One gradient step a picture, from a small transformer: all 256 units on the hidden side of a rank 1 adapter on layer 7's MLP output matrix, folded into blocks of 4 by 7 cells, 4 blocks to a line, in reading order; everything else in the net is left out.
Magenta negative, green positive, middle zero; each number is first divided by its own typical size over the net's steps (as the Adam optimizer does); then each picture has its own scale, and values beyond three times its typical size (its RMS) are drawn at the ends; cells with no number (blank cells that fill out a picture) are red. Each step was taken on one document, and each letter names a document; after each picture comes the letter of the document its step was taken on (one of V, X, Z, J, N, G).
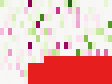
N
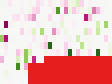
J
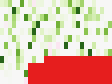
N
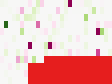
J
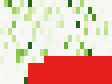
N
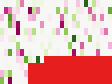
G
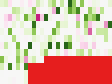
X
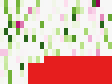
G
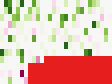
G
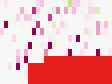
J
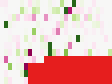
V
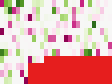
G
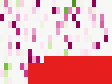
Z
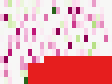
Z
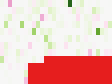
N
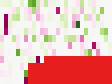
V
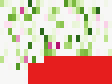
X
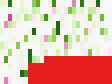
V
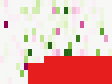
V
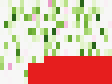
X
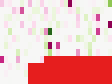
N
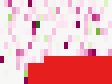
N
